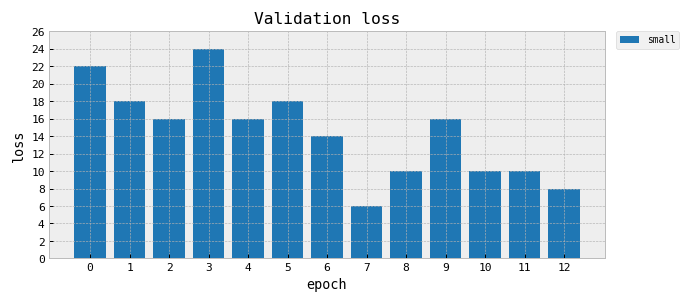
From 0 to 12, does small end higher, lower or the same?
lower
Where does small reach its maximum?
3
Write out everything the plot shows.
Title: Validation loss
x-axis: epoch, ticks 0 1 2 3 4 5 6 7 8 9 10 11 12
y-axis: loss, ticks 0 2 4 6 8 10 12 14 16 18 20 22 24 26
Legend: small
Values:
small: 22 18 16 24 16 18 14 6 10 16 10 10 8
